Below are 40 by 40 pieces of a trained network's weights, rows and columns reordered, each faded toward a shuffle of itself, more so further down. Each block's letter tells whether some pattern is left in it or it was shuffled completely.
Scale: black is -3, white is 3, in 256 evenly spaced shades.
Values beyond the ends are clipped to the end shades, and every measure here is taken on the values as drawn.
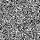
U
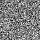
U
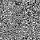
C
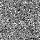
U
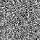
C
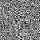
C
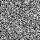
U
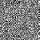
C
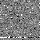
C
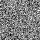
U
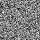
U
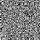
C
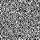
C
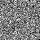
U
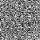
C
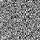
C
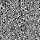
C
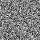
U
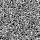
U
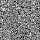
C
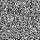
C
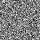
U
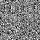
C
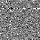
C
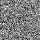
U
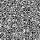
C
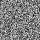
U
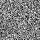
U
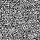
C
